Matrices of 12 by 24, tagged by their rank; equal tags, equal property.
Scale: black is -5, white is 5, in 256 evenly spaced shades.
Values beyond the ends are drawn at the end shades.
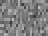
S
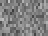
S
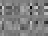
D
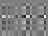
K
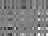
D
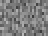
S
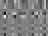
D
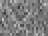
S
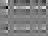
K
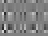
K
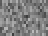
S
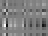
K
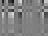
K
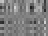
D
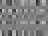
D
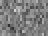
S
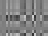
K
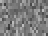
S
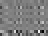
D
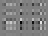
K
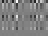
K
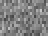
S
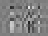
D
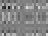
D
